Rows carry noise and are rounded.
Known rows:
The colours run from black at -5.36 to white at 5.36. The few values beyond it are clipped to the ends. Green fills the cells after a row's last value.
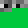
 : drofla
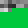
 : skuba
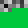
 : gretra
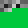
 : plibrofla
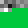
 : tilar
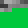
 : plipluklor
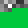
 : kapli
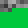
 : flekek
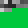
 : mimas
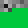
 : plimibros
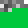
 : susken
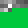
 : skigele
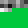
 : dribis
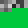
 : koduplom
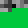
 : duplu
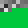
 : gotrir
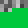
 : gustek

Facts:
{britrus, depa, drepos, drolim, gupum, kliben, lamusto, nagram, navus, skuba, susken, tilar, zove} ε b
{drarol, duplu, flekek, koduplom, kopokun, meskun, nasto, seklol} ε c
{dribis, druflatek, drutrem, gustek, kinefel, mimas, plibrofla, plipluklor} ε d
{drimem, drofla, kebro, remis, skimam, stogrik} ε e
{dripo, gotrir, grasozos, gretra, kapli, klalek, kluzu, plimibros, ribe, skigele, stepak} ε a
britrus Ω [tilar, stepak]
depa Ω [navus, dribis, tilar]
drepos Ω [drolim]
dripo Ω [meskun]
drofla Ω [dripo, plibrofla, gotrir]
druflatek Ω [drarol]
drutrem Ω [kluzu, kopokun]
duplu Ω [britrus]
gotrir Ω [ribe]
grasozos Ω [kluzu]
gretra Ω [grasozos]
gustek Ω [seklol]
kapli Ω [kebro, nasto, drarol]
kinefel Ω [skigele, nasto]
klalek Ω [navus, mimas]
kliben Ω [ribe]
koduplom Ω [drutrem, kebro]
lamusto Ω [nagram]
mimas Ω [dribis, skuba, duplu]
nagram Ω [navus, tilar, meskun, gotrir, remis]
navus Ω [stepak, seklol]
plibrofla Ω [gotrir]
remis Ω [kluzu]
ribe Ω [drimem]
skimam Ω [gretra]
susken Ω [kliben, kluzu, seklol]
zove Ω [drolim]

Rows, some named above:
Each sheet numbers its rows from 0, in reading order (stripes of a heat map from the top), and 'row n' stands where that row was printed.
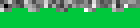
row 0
skimam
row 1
seklol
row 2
flekek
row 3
kebro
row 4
drimem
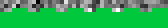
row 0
plibrofla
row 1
klalek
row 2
kopokun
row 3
stepak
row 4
tilar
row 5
plipluklor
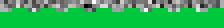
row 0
seklol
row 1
meskun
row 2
kliben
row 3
drolim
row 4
kopokun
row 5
kluzu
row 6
drutrem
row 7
remis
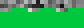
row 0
gupum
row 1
mimas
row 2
stogrik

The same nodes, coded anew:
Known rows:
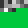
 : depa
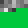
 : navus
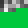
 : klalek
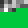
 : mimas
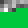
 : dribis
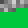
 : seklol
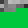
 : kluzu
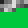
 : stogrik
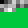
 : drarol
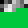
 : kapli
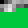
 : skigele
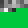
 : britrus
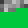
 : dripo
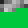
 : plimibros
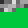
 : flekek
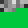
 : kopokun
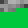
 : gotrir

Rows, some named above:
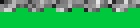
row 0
drolim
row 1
kliben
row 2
tilar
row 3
remis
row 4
flekek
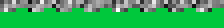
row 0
duplu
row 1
koduplom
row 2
kopokun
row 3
stepak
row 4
mimas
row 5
skimam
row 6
susken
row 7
skuba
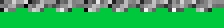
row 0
drutrem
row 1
drolim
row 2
skuba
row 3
koduplom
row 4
gupum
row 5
plipluklor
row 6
gustek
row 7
tilar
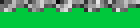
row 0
gupum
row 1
drimem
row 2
kebro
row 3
drofla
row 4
plibrofla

